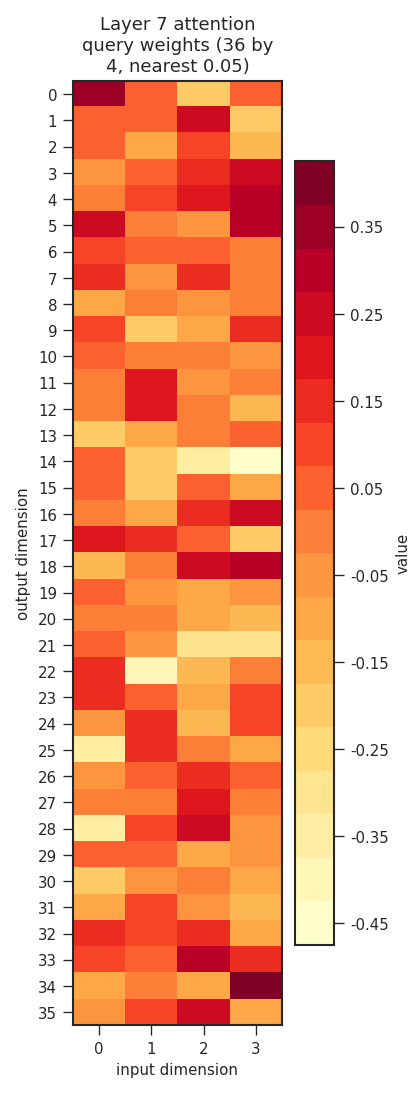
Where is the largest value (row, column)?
34 3
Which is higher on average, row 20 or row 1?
row 1
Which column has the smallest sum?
3
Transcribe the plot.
Title: Layer 7 attention query weights (36 by 4, nearest 0.05)
x-axis: input dimension, ticks 0 1 2 3
y-axis: output dimension, ticks 0 1 2 3 4 5 6 7 8 9 10 11 12 13 14 15 16 17 18 19 20 21 22 23 24 25 26 27 28 29 30 31 32 33 34 35 (0 at the top)
Colour bar: value, ticks -0.45 -0.35 -0.25 -0.15 -0.05 0.05 0.15 0.25 0.35
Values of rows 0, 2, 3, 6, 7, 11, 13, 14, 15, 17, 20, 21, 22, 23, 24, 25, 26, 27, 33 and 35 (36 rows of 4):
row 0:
0.35 0.05 -0.2 0.05
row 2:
0.05 -0.1 0.1 -0.15
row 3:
-0.05 0.05 0.15 0.25
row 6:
0.1 0.05 0.05 0
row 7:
0.15 -0.05 0.15 0
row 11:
0 0.2 -0.05 0
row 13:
-0.2 -0.1 0 0.05
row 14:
0.05 -0.2 -0.35 -0.45
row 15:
0.05 -0.2 0.05 -0.1
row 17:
0.2 0.15 0.05 -0.2
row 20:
0 0 -0.1 -0.15
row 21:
0.05 -0.05 -0.3 -0.3
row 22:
0.15 -0.4 -0.15 0
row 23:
0.15 0.05 -0.1 0.1
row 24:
-0.05 0.15 -0.15 0.1
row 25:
-0.35 0.15 0 -0.1
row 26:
-0.05 0.05 0.15 0.05
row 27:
0 0 0.2 0
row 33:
0.1 0.05 0.3 0.15
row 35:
-0.05 0.1 0.25 -0.1
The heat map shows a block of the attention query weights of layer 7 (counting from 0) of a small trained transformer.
